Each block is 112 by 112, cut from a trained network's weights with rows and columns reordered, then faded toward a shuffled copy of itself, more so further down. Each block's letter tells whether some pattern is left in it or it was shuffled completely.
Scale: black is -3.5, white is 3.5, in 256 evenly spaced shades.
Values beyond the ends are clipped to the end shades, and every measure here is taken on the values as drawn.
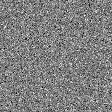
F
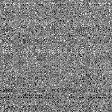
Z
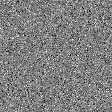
F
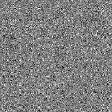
Z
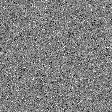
F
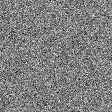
F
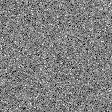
F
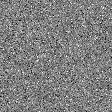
F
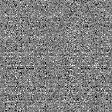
Z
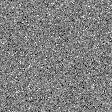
F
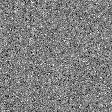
F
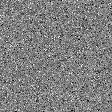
F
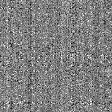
Z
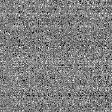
Z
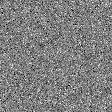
F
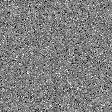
F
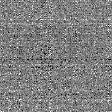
Z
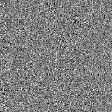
Z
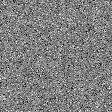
F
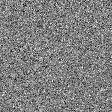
F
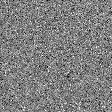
F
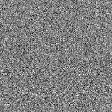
Z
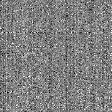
Z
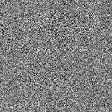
Z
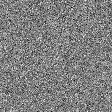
F
